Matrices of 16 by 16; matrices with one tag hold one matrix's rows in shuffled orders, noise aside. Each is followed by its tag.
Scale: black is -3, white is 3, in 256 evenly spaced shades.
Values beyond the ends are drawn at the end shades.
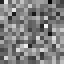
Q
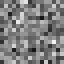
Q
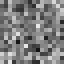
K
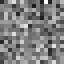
Q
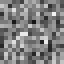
Q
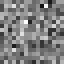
Q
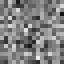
K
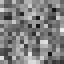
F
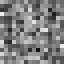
F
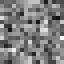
F
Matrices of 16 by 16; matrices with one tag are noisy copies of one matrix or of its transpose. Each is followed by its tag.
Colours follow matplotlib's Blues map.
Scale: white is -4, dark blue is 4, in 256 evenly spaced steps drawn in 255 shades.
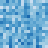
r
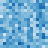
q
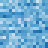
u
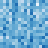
u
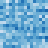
r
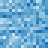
u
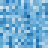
r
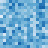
q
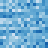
u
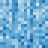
u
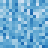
u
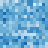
q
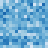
q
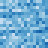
u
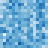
q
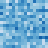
r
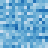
r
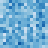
q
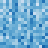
u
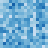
q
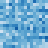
r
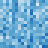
u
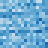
u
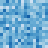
r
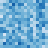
q
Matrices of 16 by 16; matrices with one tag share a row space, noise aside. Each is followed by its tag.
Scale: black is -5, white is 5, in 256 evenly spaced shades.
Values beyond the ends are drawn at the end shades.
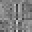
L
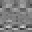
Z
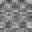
Z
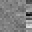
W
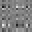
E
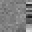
W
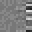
W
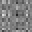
E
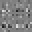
E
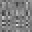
E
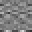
Z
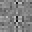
L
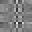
L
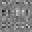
E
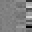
W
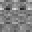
Z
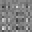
E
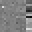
W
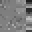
W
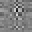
L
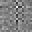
L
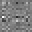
E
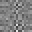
L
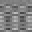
Z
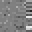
W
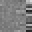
W
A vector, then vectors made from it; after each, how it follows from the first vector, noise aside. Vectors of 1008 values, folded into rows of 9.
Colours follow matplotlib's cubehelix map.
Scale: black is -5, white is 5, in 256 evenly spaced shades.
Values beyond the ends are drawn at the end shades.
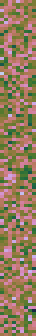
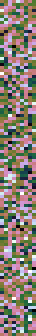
scaled up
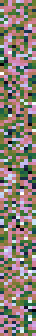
scaled up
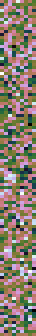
scaled up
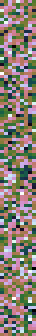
scaled up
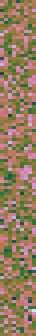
negated
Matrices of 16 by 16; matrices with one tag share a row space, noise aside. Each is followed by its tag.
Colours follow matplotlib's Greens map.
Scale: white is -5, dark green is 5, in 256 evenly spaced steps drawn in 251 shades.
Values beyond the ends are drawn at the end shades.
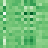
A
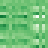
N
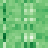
A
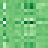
A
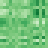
N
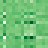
A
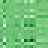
A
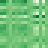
N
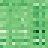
N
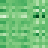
N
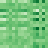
N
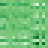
N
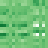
N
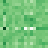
A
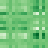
N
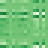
N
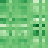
N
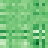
N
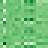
A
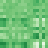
N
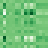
A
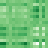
N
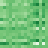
N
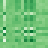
A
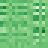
N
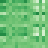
N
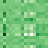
A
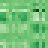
N
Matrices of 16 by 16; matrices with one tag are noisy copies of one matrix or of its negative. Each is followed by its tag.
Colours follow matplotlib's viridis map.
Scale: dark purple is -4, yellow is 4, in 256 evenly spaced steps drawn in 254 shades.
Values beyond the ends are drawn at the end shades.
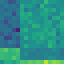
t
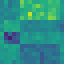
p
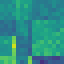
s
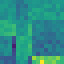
s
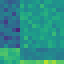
t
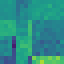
s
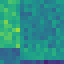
t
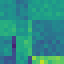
s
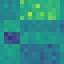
p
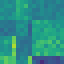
s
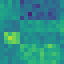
p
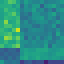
t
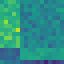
t
